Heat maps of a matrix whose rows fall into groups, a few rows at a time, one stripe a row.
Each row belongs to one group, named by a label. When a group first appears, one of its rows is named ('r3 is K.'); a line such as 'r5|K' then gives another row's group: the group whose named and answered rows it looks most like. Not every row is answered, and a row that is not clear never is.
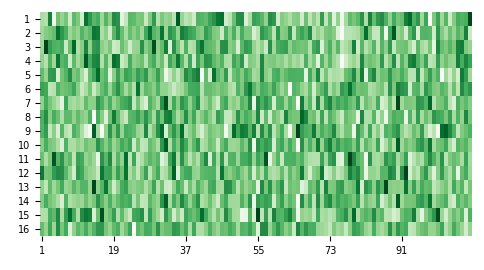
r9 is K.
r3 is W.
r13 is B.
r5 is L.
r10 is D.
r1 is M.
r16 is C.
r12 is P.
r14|D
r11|P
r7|D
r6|L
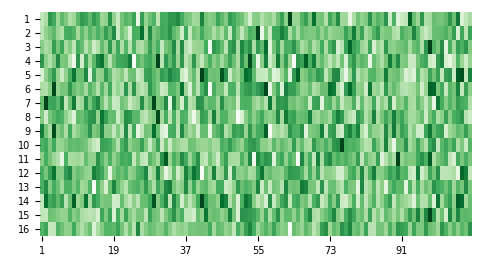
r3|P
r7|W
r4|C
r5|W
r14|W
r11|D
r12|L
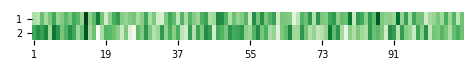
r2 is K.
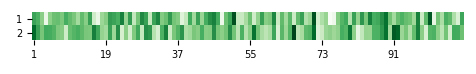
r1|M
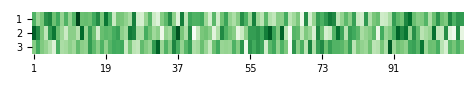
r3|D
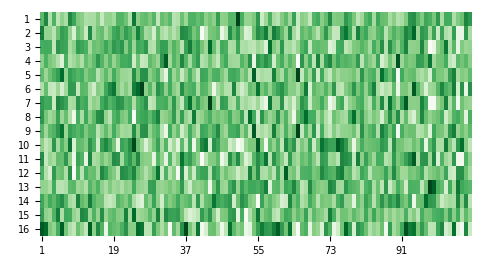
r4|D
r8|C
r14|K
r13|P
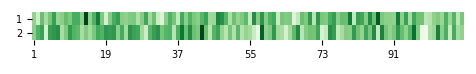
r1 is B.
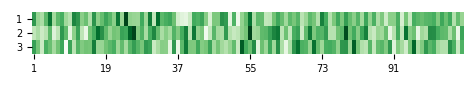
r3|C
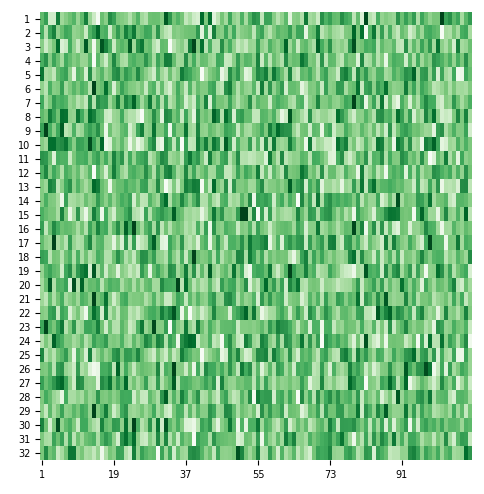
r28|D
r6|B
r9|W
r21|B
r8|K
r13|L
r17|P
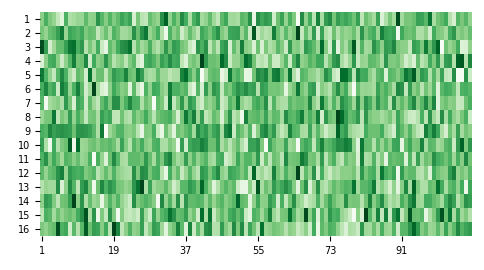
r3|M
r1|D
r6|K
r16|M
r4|W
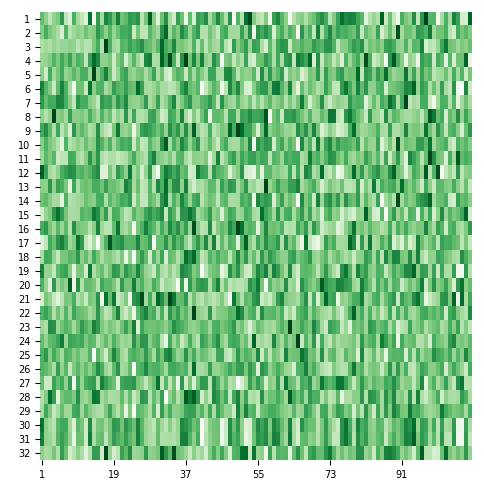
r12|M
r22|C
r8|P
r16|C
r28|L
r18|L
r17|P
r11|P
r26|C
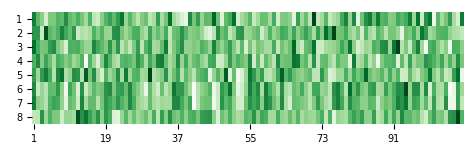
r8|M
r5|L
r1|M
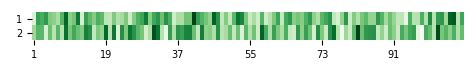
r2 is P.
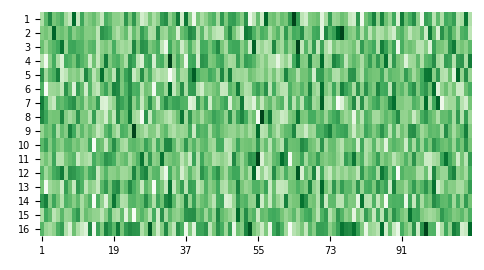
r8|K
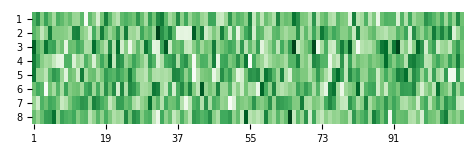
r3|P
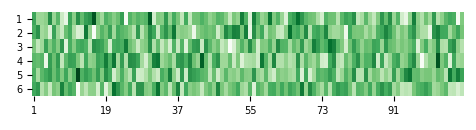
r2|K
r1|C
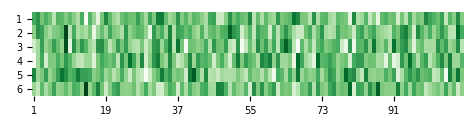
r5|M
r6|B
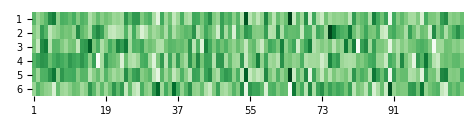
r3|L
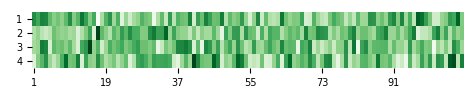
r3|L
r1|K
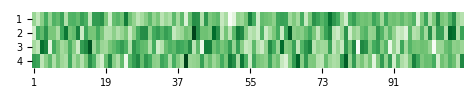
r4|C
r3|L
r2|W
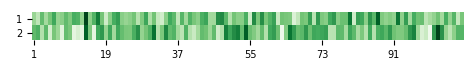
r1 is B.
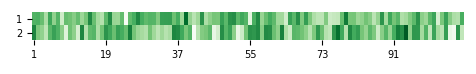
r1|C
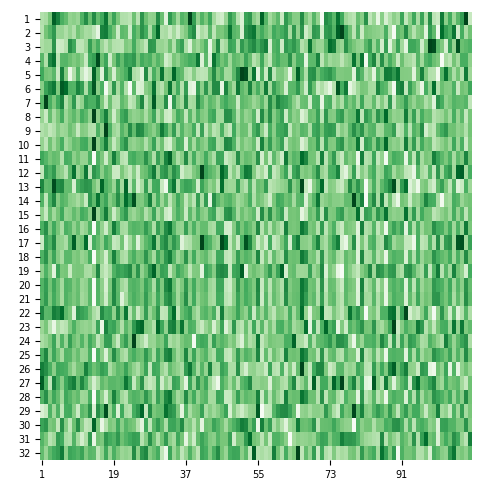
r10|B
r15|B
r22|P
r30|K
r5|K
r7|W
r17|W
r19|M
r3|P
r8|B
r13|P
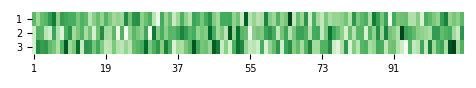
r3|W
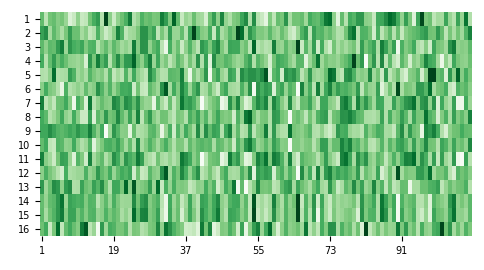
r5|P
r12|D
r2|C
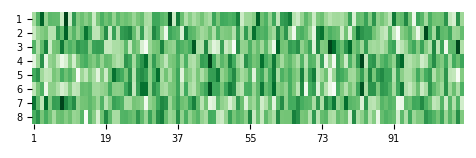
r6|M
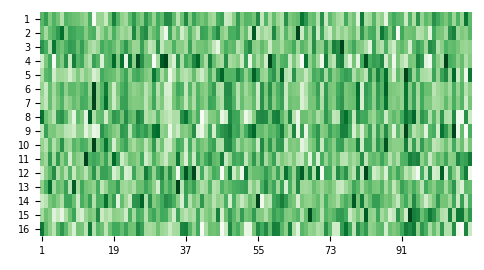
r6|B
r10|B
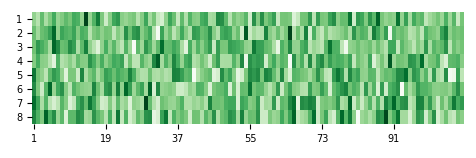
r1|B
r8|P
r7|P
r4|D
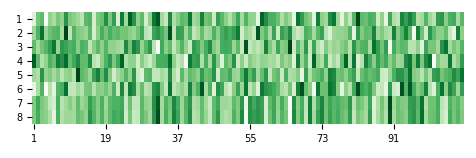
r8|D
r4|M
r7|D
